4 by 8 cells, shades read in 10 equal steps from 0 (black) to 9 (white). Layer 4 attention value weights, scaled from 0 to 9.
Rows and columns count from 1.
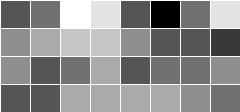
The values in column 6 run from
0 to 6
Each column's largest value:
5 6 9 8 6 6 5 8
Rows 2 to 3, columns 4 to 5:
7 5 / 6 3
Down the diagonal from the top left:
3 6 4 6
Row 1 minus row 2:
-2 -2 2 1 -2 -3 1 6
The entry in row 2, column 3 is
7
